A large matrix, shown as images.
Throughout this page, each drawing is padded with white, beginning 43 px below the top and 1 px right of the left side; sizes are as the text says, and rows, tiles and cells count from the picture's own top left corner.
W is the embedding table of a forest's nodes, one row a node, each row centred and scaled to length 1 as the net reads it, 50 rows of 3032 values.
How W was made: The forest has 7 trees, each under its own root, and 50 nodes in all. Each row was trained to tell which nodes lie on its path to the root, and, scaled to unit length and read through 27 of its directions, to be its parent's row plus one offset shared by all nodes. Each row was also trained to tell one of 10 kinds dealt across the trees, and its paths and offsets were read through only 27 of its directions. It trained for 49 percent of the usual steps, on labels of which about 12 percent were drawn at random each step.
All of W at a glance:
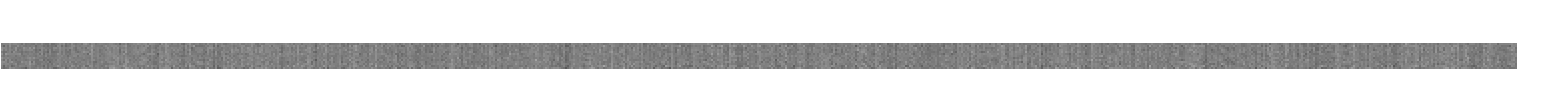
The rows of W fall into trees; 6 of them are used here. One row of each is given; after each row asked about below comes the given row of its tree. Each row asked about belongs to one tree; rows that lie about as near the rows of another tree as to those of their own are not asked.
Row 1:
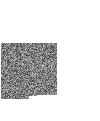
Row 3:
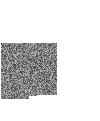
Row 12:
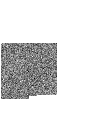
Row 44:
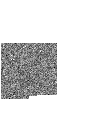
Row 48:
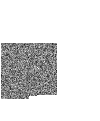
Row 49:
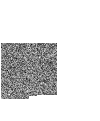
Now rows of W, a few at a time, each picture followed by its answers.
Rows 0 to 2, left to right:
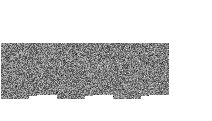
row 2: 48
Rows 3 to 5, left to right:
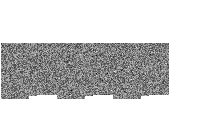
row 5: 48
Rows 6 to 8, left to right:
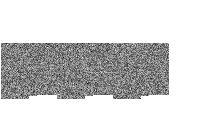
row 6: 44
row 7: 44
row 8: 3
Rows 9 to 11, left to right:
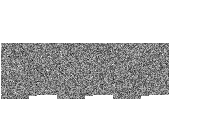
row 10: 12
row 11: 44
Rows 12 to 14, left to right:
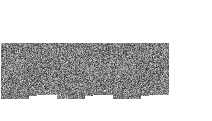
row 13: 48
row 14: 12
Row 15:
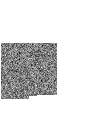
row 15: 44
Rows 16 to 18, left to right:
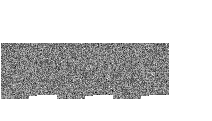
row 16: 48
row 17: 48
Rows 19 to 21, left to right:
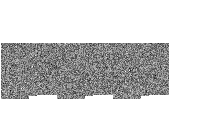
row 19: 12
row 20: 48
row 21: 44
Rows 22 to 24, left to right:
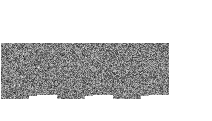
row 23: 1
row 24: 1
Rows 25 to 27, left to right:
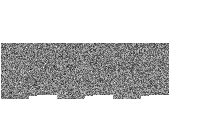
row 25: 12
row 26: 44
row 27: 49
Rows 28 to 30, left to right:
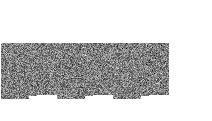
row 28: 3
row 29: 49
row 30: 44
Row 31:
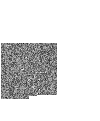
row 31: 12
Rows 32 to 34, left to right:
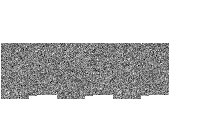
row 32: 12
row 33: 44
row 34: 12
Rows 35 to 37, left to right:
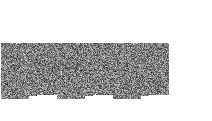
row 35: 44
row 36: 49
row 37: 3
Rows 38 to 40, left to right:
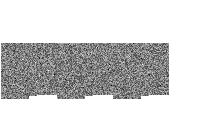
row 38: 48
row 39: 3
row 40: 3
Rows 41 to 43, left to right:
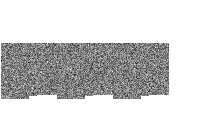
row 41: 48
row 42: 12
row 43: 12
